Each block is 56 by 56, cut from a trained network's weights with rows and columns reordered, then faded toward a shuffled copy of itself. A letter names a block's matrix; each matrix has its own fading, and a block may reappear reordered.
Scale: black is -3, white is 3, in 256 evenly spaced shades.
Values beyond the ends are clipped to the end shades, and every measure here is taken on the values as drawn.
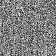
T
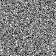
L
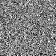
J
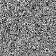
J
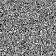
J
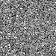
L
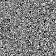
L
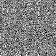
L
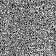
T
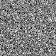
J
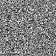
J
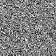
J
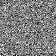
J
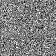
T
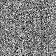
T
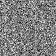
T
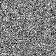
J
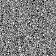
L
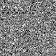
J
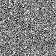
T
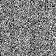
T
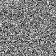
J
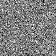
L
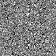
L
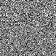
J
